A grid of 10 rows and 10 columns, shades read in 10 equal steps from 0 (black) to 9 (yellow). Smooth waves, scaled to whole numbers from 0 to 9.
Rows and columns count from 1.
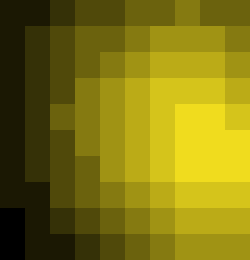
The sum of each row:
31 42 48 55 59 59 58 51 42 34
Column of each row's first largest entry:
8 7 7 7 8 8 8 8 8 8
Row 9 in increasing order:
0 1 2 3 4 5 6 7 7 7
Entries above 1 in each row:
8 9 9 9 9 9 9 8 8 7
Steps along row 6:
up up up up up up up same same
